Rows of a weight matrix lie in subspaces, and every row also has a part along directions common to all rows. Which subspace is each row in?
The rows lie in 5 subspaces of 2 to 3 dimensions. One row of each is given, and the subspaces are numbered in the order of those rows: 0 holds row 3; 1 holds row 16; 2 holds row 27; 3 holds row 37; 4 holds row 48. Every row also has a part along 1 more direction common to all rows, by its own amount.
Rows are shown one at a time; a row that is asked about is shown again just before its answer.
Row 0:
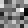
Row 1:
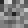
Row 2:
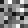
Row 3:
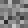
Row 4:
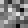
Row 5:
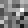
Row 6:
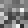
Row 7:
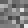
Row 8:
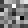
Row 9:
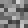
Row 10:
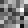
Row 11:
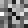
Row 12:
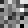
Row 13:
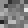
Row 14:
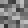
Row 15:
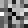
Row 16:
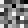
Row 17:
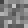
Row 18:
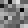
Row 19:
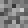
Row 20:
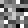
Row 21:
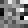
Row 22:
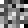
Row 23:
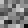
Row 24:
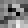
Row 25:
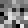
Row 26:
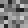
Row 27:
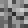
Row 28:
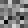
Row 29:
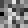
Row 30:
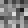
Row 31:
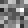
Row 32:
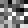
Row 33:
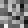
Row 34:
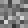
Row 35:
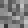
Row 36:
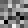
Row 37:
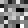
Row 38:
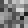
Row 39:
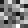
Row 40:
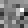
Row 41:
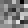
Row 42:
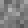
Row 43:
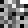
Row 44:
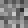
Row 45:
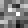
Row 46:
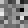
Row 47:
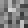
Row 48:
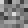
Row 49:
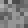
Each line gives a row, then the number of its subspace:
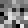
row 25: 2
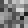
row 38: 0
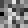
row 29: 2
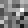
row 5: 4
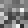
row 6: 2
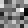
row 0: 4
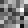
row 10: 3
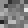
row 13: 3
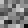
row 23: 1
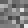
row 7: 1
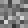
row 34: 0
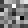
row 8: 1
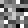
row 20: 3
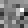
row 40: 4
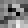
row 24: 4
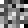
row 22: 1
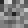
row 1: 4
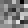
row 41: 3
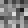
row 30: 0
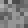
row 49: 0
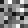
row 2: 4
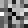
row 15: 2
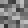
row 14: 3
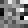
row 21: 2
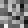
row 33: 3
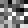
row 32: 2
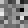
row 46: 2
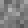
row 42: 4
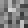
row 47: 3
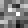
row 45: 4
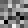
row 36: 0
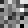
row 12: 1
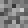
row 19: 1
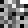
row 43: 1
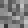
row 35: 3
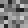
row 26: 3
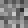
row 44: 0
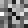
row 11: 2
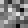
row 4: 4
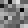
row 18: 0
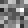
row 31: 3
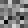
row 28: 0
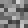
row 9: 3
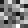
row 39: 4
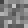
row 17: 1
